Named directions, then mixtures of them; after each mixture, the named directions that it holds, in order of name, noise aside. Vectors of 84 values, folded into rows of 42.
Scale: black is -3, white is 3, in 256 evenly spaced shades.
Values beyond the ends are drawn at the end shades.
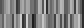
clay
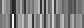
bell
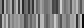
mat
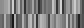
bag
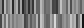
mat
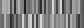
bag, bell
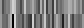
bell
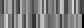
clay, mat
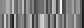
bag, clay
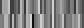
bell, clay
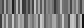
bell, mat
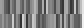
clay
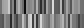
bag, bell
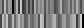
bell, mat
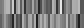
bag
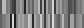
bell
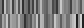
mat
